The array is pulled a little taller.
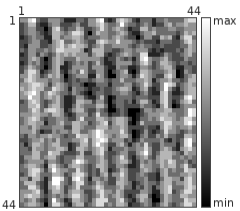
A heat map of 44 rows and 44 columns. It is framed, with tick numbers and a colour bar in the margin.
Stripes: upright, repeating 8 times. Slope: none. Grain: streaks running down.
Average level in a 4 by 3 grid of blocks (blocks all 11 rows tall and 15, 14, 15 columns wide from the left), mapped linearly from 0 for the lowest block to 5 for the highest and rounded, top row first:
3 3 2 / 4 0 3 / 4 4 4 / 5 3 4
